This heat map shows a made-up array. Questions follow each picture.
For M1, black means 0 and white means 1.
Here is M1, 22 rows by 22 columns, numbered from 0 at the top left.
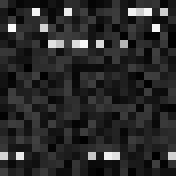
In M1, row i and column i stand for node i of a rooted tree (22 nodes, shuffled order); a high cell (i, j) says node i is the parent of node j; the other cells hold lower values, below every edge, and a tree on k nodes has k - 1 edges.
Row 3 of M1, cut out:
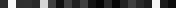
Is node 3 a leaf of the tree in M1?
no
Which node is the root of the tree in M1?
3
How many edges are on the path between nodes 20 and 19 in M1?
3
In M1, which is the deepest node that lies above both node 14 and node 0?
19
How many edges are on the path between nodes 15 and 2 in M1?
4
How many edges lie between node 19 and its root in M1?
1
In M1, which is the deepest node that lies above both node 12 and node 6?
5
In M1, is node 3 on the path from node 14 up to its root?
yes
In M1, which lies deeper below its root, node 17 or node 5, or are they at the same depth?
node 17
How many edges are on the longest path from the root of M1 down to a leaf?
2
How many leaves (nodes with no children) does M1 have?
18
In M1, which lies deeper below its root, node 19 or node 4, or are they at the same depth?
node 4
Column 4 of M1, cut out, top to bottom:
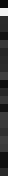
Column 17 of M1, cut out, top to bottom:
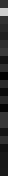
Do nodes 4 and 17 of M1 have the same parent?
yes
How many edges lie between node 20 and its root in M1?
2
